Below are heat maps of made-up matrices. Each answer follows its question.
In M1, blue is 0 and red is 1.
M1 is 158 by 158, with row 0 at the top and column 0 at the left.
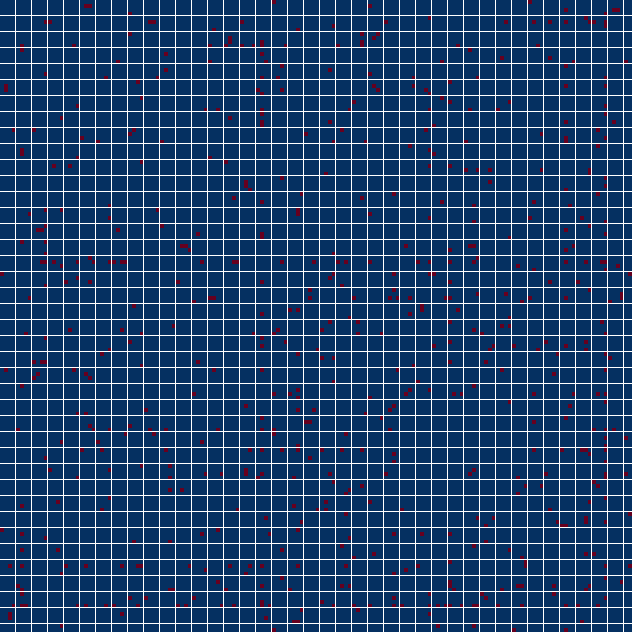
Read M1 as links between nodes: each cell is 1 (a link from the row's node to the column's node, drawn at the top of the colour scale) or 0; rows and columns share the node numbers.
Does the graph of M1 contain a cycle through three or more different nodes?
yes
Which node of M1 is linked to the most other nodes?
node 151
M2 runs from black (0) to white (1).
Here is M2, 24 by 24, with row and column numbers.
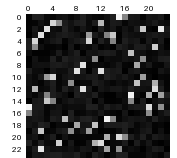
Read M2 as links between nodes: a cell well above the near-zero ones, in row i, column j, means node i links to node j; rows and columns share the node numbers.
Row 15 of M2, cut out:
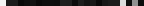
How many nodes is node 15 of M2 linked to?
3
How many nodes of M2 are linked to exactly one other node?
1
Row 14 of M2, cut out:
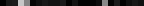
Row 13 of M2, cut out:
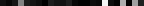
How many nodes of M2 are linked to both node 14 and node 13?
2
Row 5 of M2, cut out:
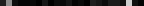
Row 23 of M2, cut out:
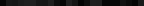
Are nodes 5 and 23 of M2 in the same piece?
no
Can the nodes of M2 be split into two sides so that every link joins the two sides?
yes
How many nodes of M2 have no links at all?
1
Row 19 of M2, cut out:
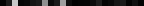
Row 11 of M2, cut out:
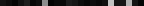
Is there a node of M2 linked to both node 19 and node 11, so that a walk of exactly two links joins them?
yes
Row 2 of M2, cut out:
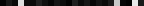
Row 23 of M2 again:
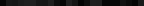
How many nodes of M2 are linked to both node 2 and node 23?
0
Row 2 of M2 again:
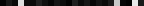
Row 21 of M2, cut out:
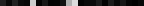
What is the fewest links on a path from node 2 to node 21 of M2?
4
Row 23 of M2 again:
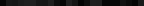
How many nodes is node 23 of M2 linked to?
0
